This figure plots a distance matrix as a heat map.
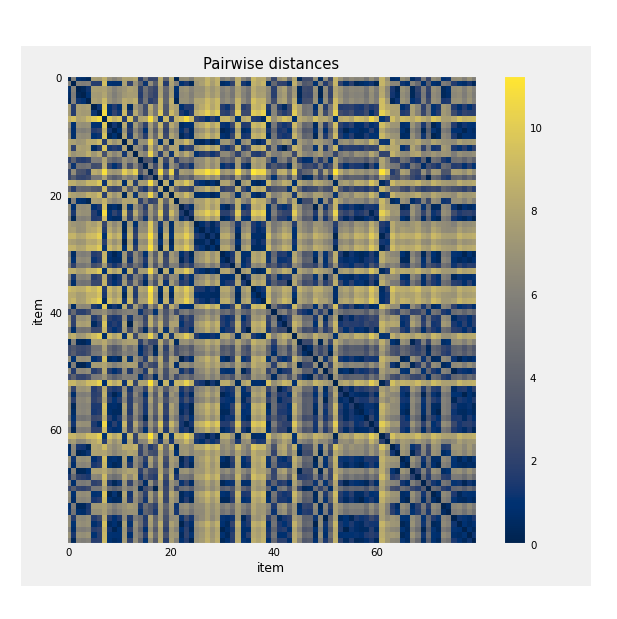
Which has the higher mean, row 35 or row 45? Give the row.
45
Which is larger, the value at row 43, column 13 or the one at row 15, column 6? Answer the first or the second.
the first
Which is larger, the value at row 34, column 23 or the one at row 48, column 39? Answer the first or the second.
the first
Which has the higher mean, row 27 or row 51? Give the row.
27
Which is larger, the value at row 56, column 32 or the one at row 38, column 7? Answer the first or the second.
the first
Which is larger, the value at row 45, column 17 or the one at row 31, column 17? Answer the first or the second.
the second
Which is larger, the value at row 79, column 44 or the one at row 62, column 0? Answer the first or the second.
the first
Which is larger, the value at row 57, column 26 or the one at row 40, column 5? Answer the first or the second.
the first
